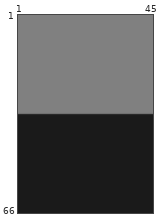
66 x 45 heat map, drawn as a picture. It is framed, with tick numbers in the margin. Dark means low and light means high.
It is made of 2 by 1 panels. Panel 1,1: middling, flat. Panel 2,1: very low, flat.
